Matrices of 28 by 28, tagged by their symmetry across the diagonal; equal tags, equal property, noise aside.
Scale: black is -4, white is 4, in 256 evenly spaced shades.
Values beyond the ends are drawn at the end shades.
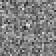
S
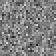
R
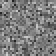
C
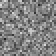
C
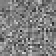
S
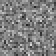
R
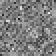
C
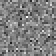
R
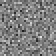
S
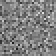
S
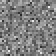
R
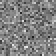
R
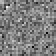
C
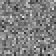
R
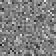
S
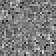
C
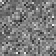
C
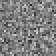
S
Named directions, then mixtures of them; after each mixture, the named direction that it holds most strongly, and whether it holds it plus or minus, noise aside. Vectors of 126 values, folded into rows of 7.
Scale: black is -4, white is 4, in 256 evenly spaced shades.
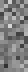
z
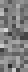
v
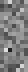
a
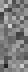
z, plus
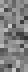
v, plus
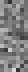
v, plus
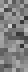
z, plus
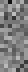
z, minus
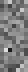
a, plus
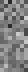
z, minus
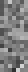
v, minus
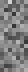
z, plus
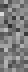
z, minus
